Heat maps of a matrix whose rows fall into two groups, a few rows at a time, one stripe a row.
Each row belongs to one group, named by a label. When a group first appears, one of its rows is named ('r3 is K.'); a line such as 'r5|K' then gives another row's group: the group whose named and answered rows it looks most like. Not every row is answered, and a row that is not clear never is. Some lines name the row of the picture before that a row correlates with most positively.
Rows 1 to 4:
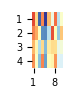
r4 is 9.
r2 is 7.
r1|9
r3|9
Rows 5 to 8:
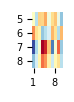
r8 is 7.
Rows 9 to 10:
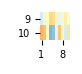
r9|7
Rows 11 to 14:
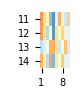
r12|9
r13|7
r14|9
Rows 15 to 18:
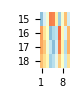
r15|7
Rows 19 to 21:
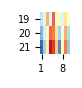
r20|7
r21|7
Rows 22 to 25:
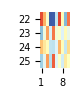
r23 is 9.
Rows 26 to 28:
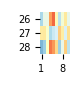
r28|7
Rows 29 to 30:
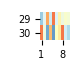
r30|9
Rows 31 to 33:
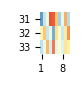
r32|9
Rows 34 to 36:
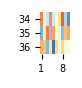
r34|9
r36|9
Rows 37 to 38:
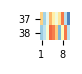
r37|9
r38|7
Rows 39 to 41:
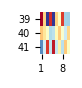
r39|9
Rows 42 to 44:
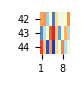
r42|9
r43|7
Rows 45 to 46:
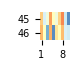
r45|9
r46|9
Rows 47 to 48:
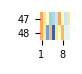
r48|9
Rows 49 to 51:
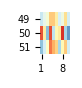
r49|7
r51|7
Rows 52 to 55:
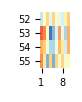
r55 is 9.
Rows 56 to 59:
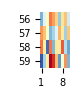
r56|7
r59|7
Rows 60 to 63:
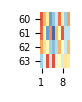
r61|9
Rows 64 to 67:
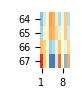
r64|7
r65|7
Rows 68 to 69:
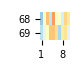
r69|7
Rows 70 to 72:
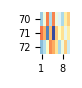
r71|9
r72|7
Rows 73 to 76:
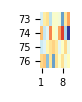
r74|9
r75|7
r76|9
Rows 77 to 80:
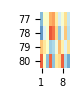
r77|7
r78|7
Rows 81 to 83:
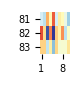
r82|9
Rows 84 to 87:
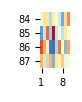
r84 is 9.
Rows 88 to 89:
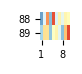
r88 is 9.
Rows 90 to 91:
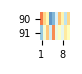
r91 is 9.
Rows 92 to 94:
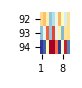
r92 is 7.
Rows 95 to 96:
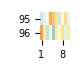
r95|7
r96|9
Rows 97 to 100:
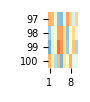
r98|7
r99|7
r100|9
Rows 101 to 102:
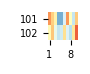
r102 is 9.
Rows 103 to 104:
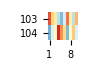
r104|7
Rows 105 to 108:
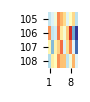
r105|7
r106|9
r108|7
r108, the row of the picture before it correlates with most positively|104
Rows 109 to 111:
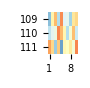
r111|9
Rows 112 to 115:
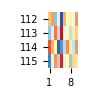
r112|9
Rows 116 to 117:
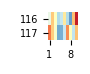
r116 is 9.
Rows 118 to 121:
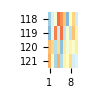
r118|7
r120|9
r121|9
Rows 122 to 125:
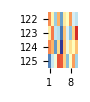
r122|9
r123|9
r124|9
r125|7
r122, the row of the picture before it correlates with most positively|121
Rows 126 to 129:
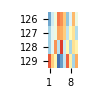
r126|7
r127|7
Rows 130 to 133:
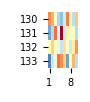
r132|9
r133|7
